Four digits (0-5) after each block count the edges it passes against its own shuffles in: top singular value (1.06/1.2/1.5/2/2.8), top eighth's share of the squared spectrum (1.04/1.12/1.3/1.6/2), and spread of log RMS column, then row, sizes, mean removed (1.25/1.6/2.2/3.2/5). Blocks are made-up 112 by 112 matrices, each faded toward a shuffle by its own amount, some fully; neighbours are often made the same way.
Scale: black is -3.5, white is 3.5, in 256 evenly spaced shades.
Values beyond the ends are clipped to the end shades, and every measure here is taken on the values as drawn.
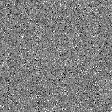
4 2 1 1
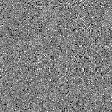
4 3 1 2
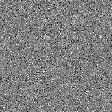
3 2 1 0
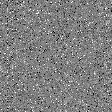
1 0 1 0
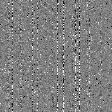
3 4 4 0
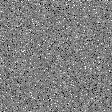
0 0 0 0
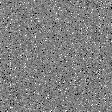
1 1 1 0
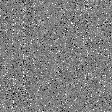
1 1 2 0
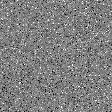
0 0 0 0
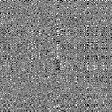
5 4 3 3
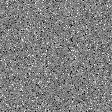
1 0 0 0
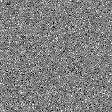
3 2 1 1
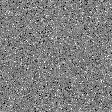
2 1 0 0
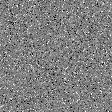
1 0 0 0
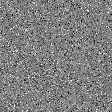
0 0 0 0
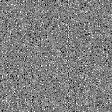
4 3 1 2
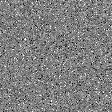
2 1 0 0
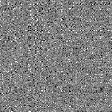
4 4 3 2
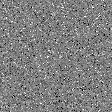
1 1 0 0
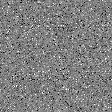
3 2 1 1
